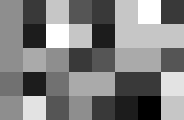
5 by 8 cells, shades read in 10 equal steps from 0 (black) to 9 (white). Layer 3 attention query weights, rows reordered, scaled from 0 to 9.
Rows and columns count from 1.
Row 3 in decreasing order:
6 6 6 5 5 3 3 2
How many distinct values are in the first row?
5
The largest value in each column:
5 8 9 7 6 7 9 8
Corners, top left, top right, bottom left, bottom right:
5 2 5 7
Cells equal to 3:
4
